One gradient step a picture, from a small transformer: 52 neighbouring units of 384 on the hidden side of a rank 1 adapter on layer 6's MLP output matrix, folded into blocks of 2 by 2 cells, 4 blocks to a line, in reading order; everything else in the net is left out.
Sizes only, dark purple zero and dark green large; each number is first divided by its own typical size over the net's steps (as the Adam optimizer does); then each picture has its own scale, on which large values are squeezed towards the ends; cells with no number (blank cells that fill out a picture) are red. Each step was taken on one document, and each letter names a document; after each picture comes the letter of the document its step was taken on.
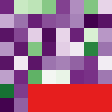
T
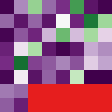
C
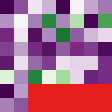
C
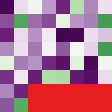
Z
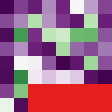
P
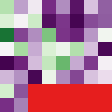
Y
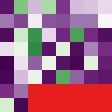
P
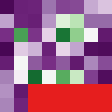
C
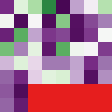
T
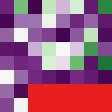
Z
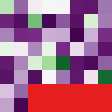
Y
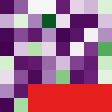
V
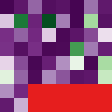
V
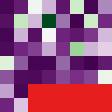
V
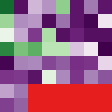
Y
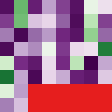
Z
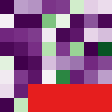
V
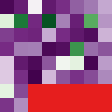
V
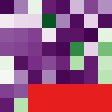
V
